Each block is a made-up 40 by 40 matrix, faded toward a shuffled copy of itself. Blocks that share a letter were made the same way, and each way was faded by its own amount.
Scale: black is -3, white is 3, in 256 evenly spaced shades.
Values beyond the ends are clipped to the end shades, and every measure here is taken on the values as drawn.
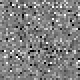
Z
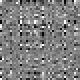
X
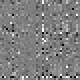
X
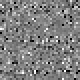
Z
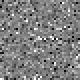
Z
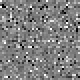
Z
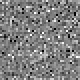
Z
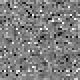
Z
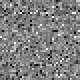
Z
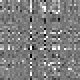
X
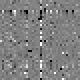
X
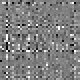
X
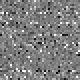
Z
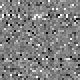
Z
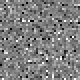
Z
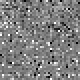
Z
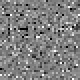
Z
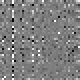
X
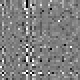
X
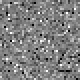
Z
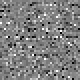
Z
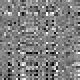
X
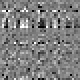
X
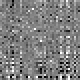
X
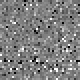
Z
